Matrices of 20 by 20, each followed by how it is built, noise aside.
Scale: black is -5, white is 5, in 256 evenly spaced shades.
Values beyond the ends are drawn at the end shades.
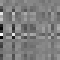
low rank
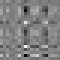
low rank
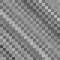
Toeplitz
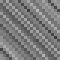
Toeplitz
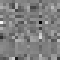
low rank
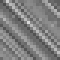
Toeplitz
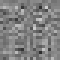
low rank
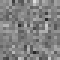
low rank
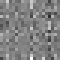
low rank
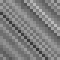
Toeplitz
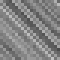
Toeplitz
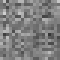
low rank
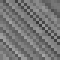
Toeplitz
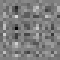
low rank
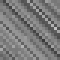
Toeplitz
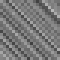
Toeplitz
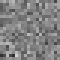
low rank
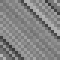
Toeplitz
